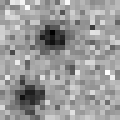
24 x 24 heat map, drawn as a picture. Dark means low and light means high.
Odd rows or columns: none. Mirror symmetry: none. Dips: two.
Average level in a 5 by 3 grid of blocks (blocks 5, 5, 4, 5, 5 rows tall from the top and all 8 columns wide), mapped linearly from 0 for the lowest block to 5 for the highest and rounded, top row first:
5 4 4 | 4 0 4 | 4 3 4 | 2 4 4 | 2 4 4
